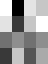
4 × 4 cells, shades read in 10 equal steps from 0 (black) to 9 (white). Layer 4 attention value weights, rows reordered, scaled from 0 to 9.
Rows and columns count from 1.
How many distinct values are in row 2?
4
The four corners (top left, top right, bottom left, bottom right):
9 7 2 6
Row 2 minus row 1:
-1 2 -1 2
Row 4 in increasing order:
2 3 6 7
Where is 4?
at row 3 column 1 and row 3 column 3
